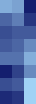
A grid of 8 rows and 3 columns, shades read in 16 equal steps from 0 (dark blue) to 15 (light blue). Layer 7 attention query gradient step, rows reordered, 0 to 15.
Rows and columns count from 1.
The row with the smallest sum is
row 6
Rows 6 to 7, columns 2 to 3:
3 9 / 5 15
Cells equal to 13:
0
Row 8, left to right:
1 2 15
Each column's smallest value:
0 2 0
